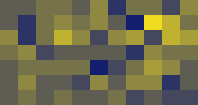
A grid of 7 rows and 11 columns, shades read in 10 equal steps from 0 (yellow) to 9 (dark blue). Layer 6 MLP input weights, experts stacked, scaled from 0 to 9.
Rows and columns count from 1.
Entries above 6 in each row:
2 2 3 2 2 2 3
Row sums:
61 54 49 62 60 61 66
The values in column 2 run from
4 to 8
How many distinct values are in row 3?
6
